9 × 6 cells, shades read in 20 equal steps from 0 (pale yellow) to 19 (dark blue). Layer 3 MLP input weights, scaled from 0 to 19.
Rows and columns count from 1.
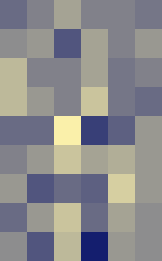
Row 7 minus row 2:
-1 6 -2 6 -7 0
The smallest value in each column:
5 8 0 4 3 8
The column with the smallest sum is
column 3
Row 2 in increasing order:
7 8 8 9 10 14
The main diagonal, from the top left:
12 8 10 4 13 8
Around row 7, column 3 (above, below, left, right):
4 4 14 13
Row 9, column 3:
5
